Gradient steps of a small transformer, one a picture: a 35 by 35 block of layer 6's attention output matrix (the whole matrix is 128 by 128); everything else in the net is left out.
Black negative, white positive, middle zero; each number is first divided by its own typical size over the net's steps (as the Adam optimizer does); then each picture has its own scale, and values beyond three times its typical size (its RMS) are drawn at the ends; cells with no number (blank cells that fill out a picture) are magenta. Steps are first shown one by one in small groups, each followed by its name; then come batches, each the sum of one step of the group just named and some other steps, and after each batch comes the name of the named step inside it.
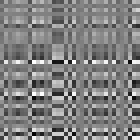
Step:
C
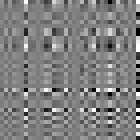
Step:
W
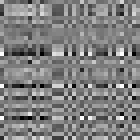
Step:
C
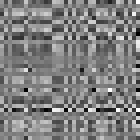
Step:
W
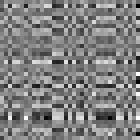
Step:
C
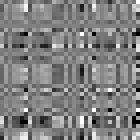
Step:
W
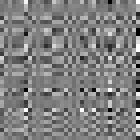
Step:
W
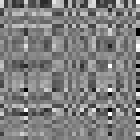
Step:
W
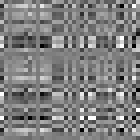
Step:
W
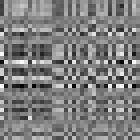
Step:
C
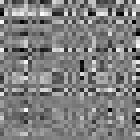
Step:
W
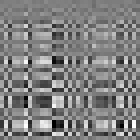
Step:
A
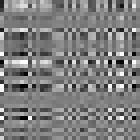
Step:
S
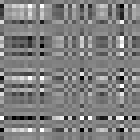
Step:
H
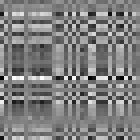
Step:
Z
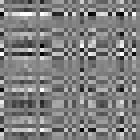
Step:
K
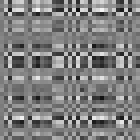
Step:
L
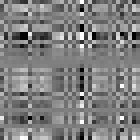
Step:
H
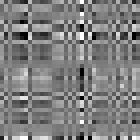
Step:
Z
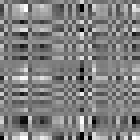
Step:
Z
